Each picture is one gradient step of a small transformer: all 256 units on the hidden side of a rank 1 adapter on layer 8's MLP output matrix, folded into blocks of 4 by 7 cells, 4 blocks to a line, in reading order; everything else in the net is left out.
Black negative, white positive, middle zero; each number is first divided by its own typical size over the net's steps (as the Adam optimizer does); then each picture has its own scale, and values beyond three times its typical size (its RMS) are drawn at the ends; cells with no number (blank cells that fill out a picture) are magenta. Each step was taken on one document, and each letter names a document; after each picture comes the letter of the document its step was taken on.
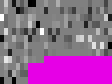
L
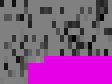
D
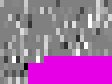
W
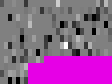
W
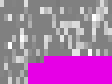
W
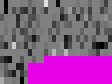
L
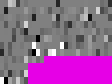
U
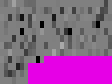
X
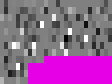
L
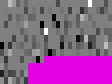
U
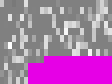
W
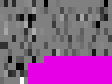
X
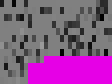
D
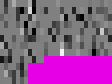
L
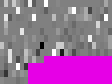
X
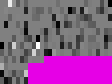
U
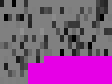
D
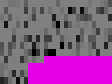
U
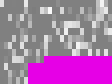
W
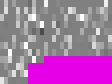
L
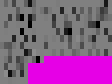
X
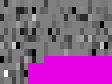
L
